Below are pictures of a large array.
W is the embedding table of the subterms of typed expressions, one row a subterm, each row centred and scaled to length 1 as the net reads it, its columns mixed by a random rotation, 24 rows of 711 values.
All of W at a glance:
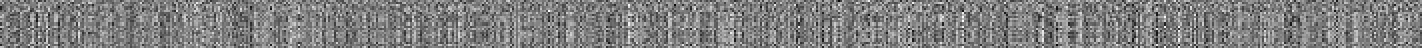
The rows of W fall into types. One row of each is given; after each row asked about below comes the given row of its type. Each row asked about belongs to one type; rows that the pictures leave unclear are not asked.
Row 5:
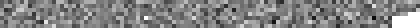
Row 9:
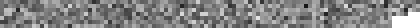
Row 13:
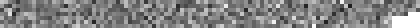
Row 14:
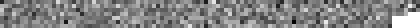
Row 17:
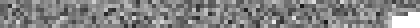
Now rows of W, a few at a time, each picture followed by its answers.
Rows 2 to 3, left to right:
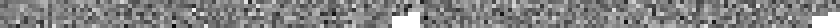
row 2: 5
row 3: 14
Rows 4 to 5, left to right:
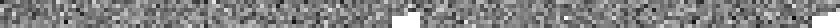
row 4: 14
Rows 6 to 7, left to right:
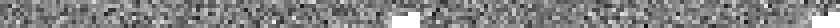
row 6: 17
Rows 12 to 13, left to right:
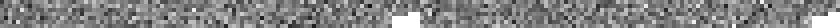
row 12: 17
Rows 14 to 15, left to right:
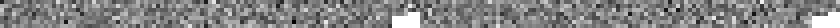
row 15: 13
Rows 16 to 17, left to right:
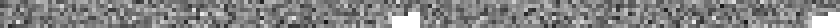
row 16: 17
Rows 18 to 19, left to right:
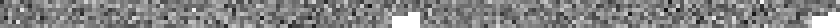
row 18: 17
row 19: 13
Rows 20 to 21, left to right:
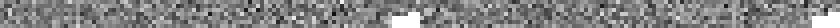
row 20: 13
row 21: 9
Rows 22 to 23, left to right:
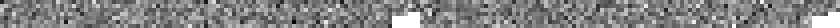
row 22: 14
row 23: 13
